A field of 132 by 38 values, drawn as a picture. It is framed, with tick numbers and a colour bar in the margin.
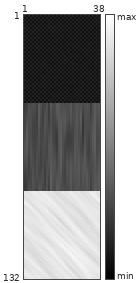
It is made of 3 by 1 panels. Panel 1,1: very low, checkered, faint in contrast. Panel 2,1: low, streaked downward, faint in contrast. Panel 3,1: very high, slanting down to the right, faint in contrast.
